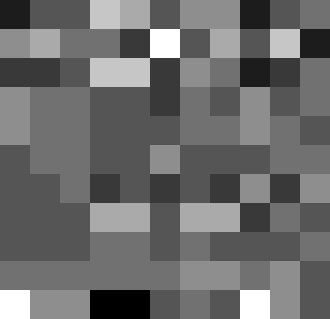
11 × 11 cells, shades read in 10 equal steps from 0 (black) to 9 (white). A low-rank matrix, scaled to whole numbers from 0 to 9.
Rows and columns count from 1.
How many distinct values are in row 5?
3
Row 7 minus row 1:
2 0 1 -5 -3 -1 -2 -3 4 -1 1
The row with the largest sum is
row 2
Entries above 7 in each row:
0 1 0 0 0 0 0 0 0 0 2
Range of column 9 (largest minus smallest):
8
